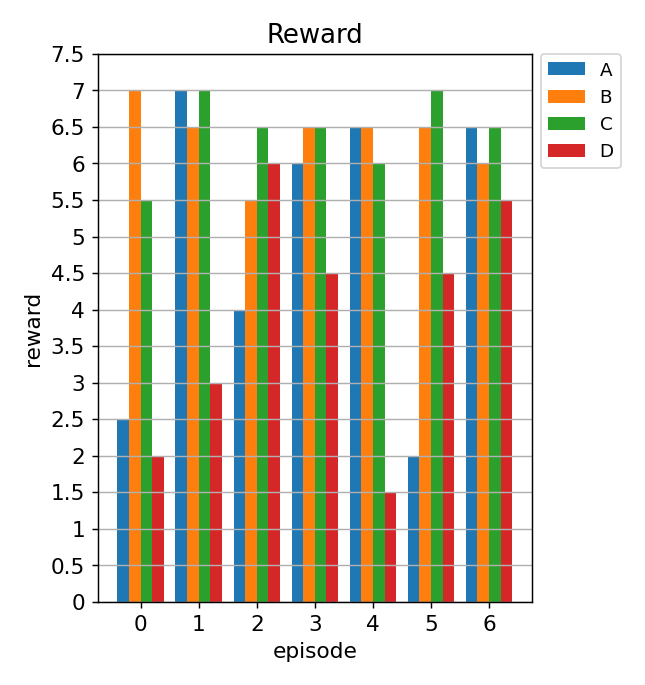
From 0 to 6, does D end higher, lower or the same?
higher
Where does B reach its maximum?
0
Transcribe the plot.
Title: Reward
x-axis: episode, ticks 0 1 2 3 4 5 6
y-axis: reward, ticks 0 0.5 1 1.5 2 2.5 3 3.5 4 4.5 5 5.5 6 6.5 7 7.5
Legend: A, B, C, D
Values:
A: 2.5 7 4 6 6.5 2 6.5
B: 7 6.5 5.5 6.5 6.5 6.5 6
C: 5.5 7 6.5 6.5 6 7 6.5
D: 2 3 6 4.5 1.5 4.5 5.5
